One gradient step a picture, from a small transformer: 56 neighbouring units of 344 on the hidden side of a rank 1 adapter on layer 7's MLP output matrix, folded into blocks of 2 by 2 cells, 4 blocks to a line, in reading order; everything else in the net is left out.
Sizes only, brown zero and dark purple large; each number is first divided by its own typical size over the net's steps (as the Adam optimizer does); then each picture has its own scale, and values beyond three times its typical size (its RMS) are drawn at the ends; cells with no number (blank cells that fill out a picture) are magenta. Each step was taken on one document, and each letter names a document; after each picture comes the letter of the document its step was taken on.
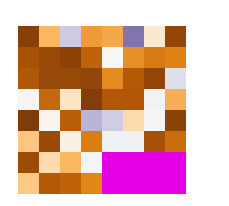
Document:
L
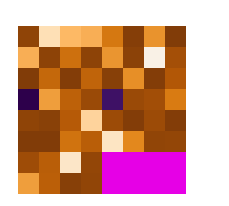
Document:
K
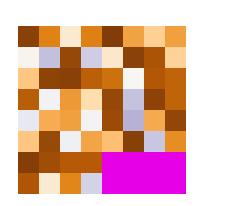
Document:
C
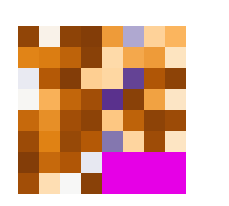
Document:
L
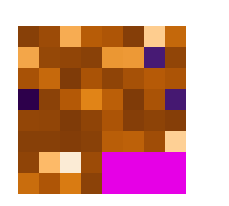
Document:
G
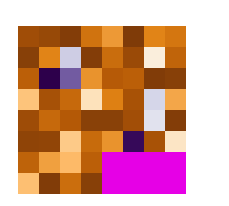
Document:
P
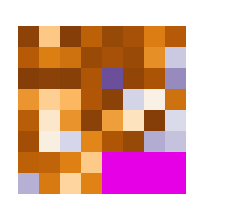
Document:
L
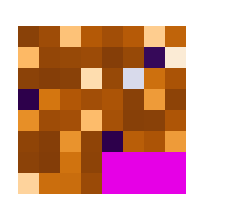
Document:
K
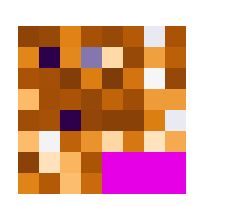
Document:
C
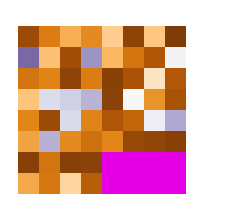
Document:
C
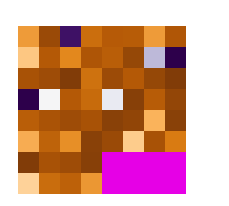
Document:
K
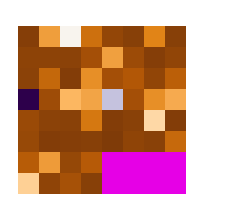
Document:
G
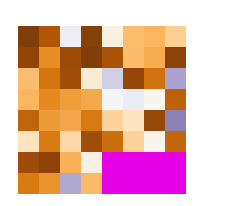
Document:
L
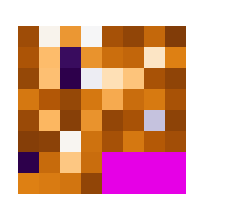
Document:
P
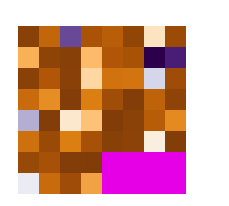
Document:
K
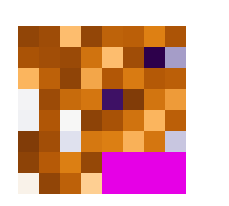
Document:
K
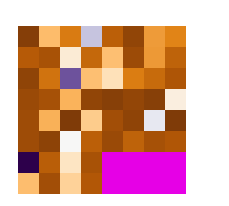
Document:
P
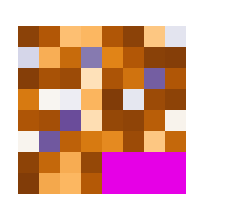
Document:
C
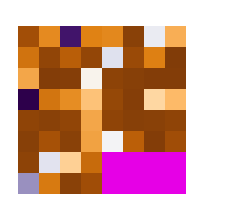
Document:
G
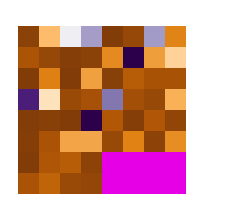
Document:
G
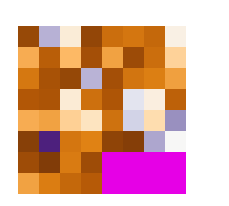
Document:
C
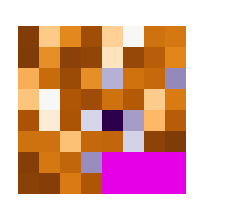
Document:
L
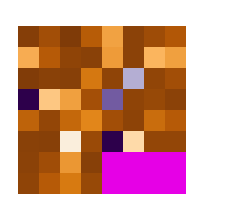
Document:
K
